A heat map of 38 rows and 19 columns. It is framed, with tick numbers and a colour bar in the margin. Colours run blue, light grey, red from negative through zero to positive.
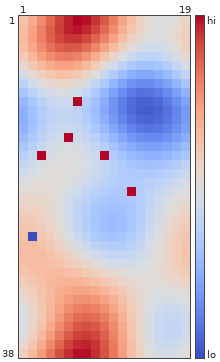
Stripes: none. Average level on the scale: 50%. Calmest part: bottom right. Ninth with the lowest average: top right. Lone odd cells: 6, 5 higher and 1 lower than their neighbours.
